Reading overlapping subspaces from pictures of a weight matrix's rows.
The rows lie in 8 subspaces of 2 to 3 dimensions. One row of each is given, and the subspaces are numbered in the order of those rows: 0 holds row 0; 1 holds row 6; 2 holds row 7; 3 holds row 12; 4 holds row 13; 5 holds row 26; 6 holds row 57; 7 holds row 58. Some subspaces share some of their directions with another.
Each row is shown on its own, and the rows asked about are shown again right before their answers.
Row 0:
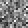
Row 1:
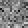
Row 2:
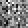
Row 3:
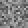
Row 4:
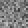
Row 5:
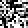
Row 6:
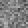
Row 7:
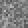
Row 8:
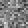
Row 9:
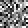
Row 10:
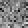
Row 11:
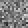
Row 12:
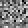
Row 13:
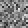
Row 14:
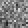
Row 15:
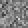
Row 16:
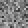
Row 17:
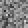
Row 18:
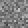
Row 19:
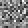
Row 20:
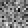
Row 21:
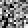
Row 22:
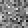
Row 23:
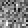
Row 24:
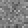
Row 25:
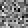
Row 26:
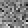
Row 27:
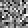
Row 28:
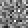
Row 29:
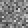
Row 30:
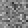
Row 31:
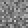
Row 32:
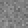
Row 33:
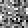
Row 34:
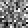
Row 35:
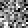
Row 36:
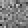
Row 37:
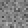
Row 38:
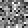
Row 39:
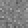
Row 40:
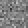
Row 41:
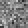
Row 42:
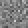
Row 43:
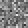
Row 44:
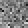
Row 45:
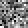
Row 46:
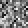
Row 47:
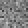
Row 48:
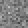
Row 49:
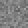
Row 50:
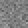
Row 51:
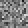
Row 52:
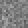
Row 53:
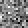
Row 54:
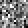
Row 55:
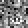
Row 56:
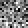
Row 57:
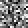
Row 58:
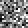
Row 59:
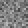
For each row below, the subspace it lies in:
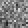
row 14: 6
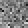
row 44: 5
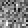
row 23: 6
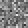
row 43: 5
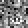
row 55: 7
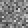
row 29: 7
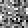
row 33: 7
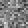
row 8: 1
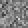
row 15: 0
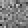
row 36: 4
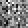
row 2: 6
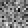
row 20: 4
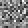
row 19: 3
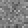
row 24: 5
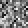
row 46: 0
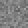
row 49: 6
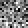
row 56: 4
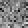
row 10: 5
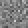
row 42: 3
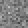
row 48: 7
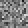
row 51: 3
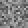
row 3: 6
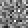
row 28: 3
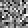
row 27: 3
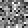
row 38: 5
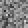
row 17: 2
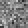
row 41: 1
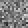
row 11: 3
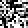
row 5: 1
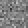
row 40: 4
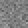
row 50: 5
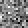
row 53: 7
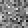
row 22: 7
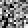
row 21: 2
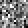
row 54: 2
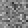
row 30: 5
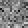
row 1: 5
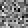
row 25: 0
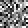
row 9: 4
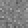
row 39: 4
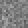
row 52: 2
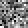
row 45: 1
